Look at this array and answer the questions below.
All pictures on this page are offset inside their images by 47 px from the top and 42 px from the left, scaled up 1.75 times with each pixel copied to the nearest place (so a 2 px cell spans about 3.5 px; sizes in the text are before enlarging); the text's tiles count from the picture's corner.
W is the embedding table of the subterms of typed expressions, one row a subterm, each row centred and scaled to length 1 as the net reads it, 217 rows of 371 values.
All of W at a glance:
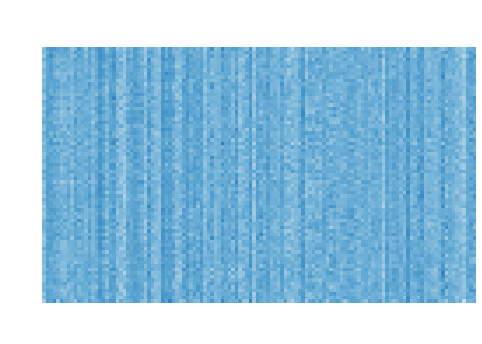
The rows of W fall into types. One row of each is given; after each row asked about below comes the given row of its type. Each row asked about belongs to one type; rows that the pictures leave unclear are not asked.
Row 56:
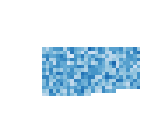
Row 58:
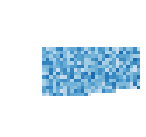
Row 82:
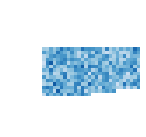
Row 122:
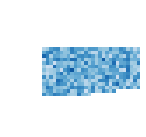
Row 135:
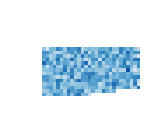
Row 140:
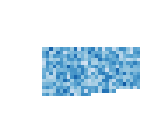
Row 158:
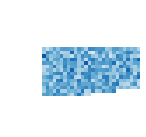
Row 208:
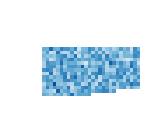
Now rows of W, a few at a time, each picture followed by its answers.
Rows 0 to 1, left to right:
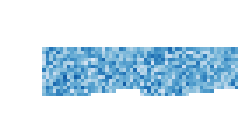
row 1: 82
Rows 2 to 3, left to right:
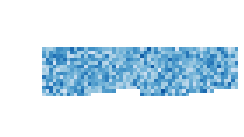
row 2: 82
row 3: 122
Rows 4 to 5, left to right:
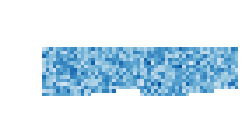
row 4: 140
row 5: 82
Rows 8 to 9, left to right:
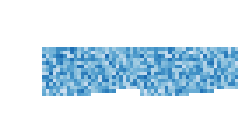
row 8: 208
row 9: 208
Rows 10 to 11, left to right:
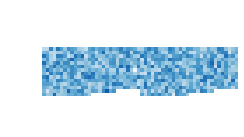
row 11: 122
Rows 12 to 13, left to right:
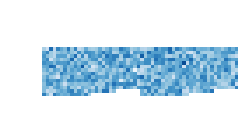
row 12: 135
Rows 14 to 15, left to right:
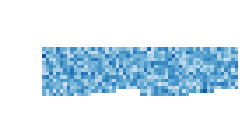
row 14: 58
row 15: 140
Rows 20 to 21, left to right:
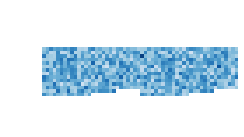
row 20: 208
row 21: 158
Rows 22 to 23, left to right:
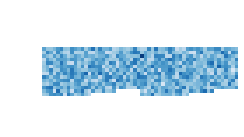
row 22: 58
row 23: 56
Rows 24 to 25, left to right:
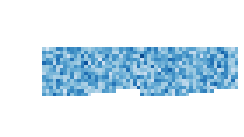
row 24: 135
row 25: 122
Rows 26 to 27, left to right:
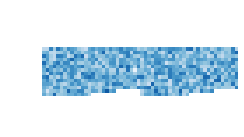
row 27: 140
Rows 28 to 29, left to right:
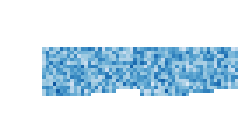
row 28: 140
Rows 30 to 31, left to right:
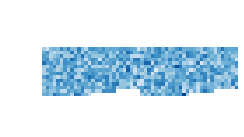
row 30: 158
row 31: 82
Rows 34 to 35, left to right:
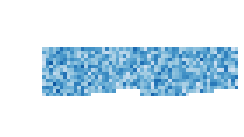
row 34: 82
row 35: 135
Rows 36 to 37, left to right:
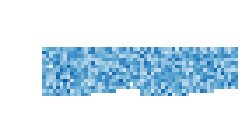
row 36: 140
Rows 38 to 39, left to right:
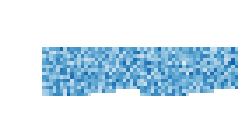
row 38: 135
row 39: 58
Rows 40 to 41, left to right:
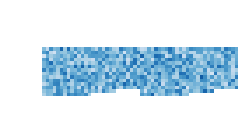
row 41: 56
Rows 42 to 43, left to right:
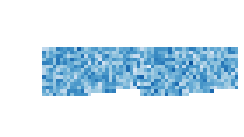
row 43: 82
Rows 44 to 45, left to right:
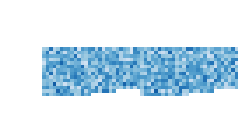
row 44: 140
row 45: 158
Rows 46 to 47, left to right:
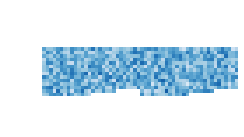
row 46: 58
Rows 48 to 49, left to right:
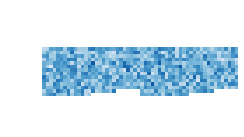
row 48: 56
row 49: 208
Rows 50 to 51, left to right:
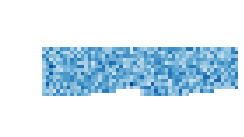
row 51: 140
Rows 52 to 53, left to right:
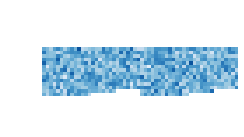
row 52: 135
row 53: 82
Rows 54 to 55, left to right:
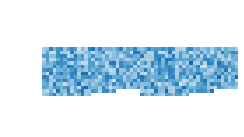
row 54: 56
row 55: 208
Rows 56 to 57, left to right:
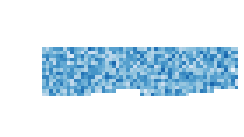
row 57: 135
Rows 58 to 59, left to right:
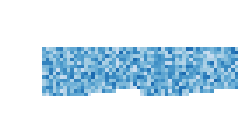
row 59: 56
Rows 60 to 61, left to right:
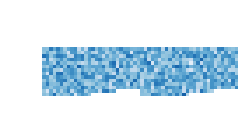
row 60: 56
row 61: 135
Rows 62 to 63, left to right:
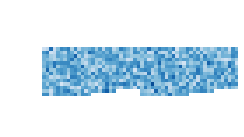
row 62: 140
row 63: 208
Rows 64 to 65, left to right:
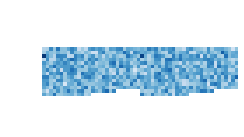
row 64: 56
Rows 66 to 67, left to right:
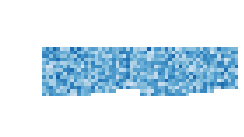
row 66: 122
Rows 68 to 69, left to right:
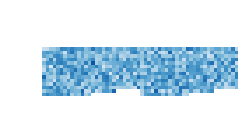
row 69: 158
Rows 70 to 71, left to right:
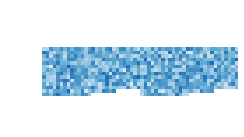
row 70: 140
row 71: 158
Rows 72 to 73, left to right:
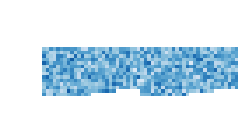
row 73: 58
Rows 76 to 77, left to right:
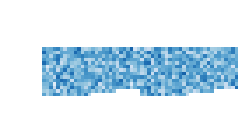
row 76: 135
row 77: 58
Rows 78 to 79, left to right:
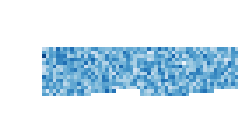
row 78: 82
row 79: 208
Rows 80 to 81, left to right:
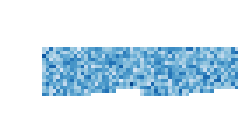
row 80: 158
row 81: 140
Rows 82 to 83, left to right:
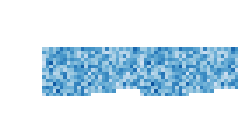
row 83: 82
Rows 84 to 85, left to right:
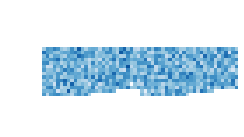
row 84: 122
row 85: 135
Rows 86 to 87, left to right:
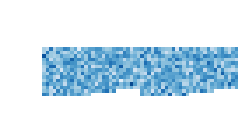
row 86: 158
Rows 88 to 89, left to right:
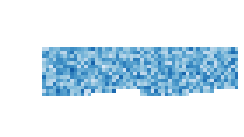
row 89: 58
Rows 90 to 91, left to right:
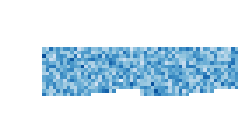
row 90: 208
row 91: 140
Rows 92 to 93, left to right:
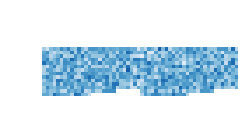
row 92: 158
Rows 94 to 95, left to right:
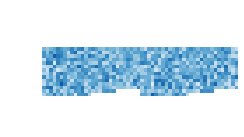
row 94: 82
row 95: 158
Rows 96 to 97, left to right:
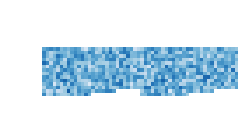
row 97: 122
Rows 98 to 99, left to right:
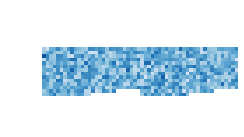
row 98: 56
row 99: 82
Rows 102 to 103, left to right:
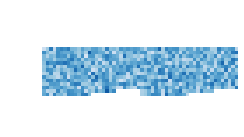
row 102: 82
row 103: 135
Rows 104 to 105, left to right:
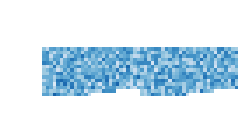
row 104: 158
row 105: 135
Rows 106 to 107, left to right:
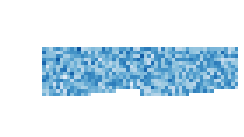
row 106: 135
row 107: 208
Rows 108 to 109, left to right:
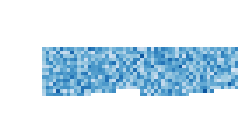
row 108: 158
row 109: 82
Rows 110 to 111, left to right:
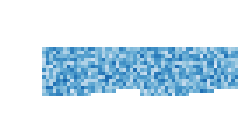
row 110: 122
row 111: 208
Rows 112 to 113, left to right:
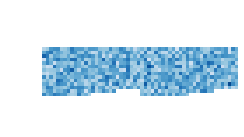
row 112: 122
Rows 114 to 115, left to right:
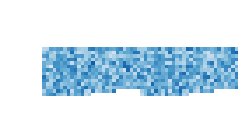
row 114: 56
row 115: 56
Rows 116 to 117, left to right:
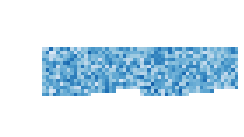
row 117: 82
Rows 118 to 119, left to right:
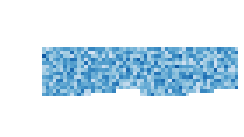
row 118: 158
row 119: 56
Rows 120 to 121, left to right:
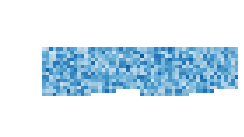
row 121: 208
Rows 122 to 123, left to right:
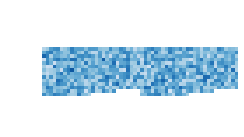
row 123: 122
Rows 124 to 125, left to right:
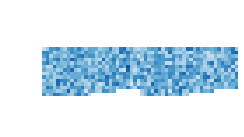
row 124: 122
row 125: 56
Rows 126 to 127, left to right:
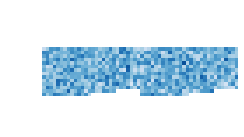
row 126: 122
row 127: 158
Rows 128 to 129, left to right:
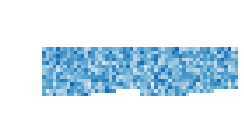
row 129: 135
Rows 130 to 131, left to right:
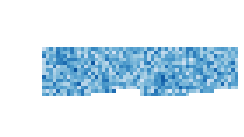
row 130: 82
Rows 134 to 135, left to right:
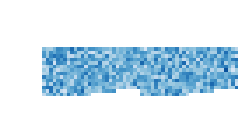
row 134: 82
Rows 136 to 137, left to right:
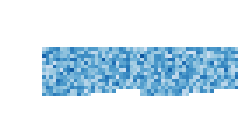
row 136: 122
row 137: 56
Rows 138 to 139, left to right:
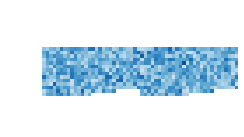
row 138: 140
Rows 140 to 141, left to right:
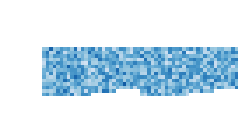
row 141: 58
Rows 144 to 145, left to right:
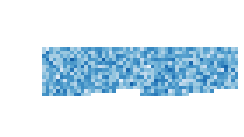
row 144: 158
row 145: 122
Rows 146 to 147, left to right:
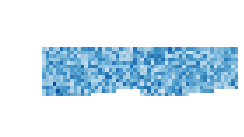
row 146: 140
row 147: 82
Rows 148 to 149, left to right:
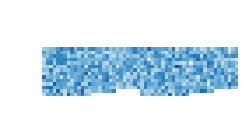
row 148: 82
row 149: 208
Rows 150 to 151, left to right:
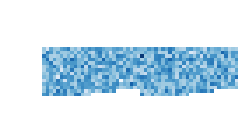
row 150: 158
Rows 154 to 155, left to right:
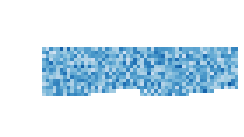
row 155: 82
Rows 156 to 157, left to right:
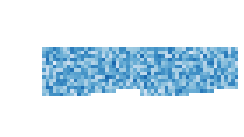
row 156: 122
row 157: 208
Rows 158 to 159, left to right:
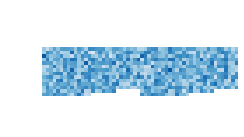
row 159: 122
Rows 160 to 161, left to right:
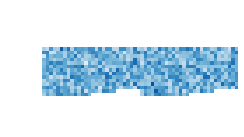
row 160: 140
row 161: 140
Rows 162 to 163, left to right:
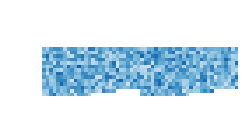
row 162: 56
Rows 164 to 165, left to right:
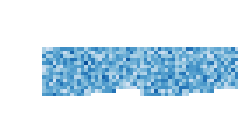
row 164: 158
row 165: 158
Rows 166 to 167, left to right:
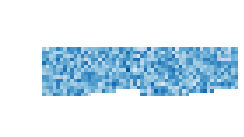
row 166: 135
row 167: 140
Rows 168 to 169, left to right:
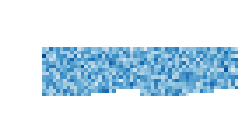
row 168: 208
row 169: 135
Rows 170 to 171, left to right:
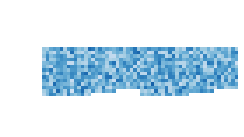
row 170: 56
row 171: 208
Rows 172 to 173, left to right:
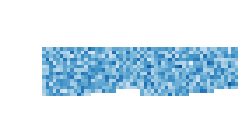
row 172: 158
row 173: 208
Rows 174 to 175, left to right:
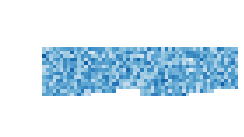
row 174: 158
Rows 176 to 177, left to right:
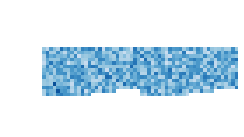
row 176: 140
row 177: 58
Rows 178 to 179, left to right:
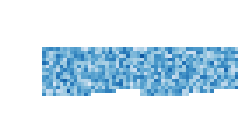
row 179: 56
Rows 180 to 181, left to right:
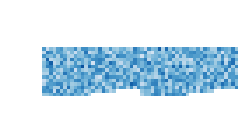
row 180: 58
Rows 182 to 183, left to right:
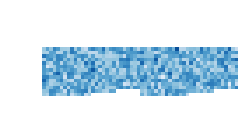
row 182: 56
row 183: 135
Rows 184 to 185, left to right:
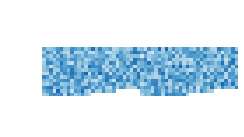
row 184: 58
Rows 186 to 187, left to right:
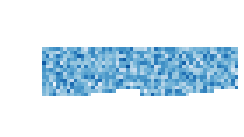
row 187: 135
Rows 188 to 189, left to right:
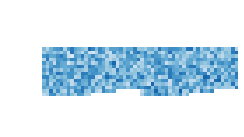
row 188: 56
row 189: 140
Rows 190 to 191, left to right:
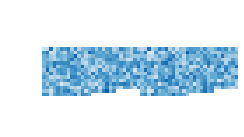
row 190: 140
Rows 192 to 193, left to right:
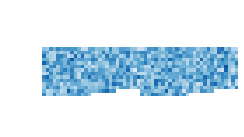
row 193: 122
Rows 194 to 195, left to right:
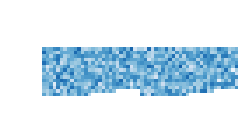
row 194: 135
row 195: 135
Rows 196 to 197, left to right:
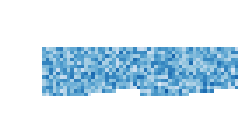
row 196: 58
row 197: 140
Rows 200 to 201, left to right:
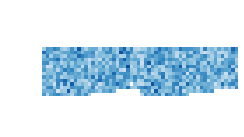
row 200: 122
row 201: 82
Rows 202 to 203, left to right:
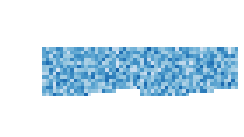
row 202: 58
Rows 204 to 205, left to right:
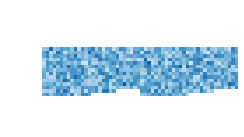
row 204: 140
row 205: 58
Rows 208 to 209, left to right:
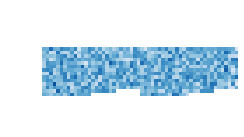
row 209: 158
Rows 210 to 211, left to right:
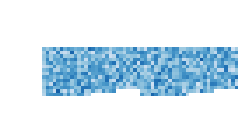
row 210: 158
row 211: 135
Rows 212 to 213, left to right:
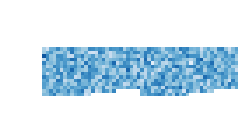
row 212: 56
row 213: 122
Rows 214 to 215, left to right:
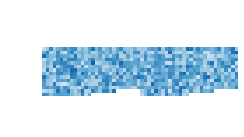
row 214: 140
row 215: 56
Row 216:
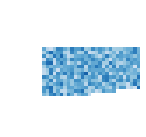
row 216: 58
